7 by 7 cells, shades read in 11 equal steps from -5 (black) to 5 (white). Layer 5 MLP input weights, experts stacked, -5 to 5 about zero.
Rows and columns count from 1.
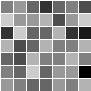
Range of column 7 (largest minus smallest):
8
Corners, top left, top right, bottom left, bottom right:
0 -2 1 2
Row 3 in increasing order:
-4 -3 -3 -1 -1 2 3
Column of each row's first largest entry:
2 1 2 1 3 3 7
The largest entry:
3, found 4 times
